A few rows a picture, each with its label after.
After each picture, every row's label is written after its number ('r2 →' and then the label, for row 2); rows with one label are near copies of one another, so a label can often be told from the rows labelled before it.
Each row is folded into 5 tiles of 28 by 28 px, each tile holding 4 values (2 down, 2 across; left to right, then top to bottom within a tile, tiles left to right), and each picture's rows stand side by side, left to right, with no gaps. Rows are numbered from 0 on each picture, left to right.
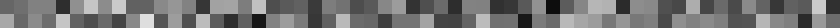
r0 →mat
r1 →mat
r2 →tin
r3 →tin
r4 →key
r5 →tin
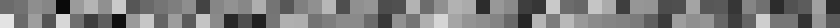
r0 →mat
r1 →mat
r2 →key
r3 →key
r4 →key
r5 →tin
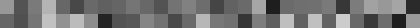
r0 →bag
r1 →tin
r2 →mat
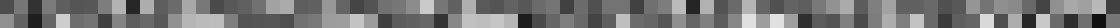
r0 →tin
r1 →bag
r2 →bag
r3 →bag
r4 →tin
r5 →bag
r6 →bag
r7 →mat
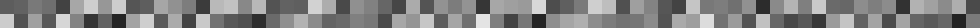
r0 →mat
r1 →mat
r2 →key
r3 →mat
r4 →key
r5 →mat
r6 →mat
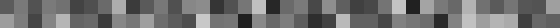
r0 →tin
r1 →tin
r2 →tin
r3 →bag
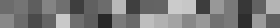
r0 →tin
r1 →key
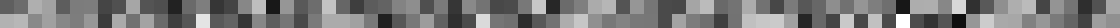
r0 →key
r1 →tin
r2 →bag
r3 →tin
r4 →key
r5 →bag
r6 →mat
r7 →key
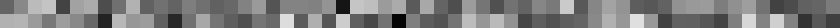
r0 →key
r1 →tin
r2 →mat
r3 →bag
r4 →bag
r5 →bag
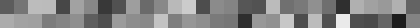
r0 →key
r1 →key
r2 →mat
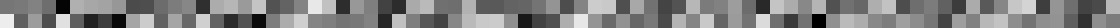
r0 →mat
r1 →mat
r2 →key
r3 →bag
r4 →key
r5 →mat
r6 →key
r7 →key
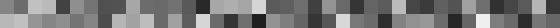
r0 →key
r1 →mat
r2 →tin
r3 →tin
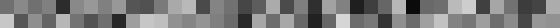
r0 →mat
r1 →key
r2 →tin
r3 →key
